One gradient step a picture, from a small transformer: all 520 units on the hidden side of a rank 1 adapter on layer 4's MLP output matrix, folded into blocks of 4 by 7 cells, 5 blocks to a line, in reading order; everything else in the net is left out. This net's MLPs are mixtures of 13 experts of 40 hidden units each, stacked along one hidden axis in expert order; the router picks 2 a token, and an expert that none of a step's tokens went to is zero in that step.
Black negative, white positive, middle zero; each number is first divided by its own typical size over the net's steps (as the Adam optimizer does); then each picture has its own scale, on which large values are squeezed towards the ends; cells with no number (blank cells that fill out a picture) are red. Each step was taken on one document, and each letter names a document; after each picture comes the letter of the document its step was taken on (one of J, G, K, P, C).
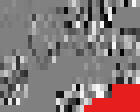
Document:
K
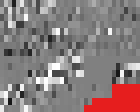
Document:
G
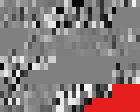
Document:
K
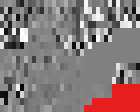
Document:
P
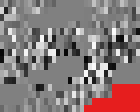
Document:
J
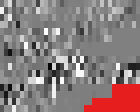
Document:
G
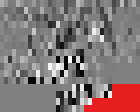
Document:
K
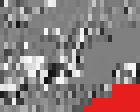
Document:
G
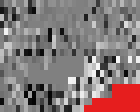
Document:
J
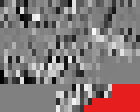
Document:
K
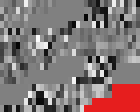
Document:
J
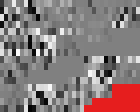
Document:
J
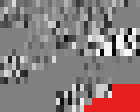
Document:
K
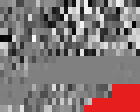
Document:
P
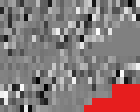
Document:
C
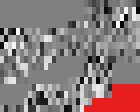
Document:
J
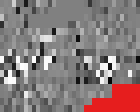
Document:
J
